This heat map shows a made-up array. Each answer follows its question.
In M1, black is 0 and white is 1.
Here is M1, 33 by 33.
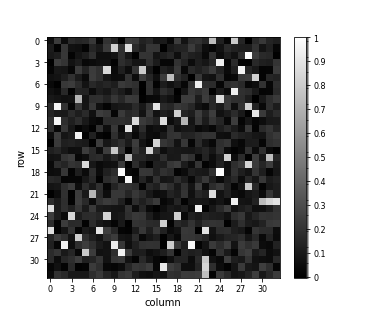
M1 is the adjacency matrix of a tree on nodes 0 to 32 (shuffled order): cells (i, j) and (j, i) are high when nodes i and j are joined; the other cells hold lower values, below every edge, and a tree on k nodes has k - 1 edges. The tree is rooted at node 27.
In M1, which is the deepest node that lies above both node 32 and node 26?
22
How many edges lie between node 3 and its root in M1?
4
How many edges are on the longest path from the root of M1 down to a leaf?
20
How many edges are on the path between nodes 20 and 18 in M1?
6
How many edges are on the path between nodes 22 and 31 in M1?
1
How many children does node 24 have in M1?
2
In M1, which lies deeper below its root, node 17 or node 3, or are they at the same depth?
node 17
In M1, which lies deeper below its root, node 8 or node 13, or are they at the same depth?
the same depth
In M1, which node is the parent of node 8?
4
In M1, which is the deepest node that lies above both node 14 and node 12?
9
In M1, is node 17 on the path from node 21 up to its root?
yes
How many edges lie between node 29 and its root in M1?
6
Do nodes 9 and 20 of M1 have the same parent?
yes
